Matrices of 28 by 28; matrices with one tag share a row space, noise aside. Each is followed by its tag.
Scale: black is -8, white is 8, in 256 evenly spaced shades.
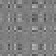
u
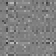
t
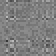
t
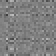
t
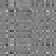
t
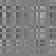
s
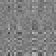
u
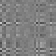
s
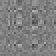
u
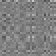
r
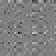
u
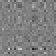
u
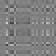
t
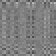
r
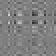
u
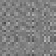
r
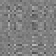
u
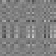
r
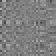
s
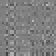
t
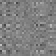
s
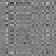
t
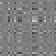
u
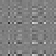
u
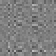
u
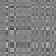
t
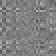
s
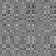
r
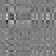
t
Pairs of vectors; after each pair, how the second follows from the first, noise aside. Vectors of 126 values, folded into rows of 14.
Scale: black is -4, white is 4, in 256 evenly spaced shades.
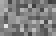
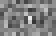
shuffled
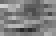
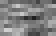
wrapped around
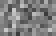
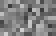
shuffled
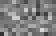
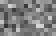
wrapped around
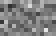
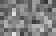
shuffled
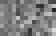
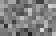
shuffled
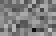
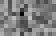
shuffled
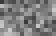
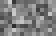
wrapped around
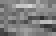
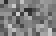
shuffled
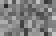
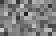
shuffled
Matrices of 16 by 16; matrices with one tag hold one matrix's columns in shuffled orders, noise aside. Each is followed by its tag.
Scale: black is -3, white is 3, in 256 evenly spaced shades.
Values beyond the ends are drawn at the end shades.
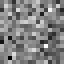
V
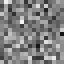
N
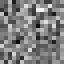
V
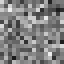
V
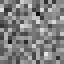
V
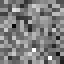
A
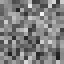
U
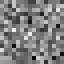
A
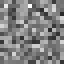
V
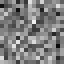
N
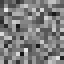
A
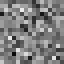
A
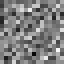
A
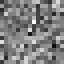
N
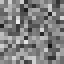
N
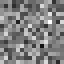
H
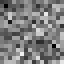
H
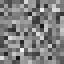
A
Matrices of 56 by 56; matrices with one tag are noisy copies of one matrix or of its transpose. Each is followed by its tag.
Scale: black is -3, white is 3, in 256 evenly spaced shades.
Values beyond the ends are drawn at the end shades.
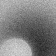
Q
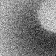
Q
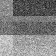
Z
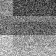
Z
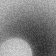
Q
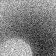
Q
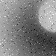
Q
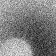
Q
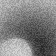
Q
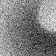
Q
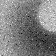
Q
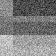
Z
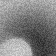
Q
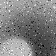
Q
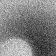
Q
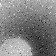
Q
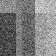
Z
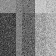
Z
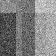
Z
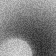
Q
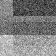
Z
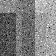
Z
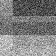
Z
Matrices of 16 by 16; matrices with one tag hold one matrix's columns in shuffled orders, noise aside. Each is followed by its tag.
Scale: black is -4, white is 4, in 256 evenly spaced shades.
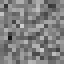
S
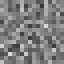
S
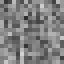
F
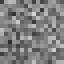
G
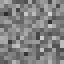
G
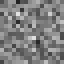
G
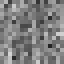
F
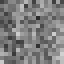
F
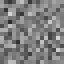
G
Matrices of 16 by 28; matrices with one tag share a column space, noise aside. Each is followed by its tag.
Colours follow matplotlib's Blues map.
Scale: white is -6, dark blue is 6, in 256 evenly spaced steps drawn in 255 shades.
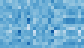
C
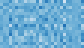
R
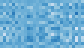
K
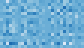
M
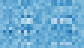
C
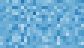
R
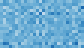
M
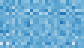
M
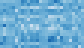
R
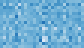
K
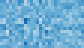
C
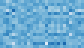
M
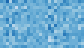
R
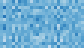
R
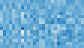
C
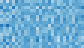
R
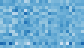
M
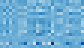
M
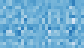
C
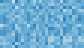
R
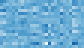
M
